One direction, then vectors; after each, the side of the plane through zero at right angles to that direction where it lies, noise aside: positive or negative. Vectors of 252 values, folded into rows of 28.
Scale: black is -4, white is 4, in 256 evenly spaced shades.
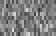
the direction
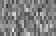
positive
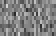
negative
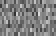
negative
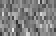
positive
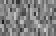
positive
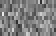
positive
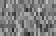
negative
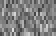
positive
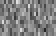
negative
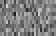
negative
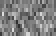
positive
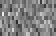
positive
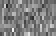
positive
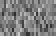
negative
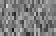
negative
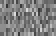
positive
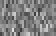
positive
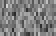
negative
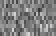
positive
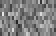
positive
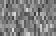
positive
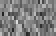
negative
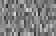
positive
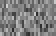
negative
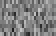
negative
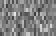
positive
